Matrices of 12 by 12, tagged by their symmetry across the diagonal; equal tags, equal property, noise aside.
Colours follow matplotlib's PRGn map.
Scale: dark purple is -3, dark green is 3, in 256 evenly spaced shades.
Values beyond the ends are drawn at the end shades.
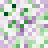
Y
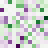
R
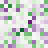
R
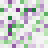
R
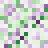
Y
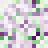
Y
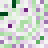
Y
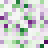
R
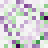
Y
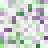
R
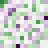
Y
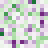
Y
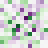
R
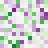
R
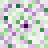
Y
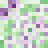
Y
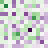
Y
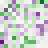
R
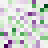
R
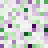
R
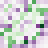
Y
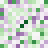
Y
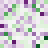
Y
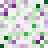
Y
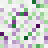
R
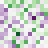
R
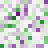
R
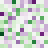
R
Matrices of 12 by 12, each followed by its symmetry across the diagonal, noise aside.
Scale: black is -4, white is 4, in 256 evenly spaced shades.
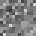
symmetric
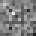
symmetric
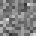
neither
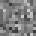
antisymmetric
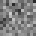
neither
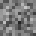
neither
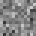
neither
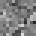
antisymmetric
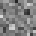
antisymmetric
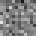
antisymmetric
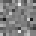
antisymmetric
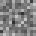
symmetric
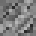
symmetric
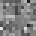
antisymmetric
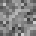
symmetric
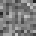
neither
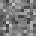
neither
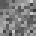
symmetric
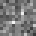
symmetric
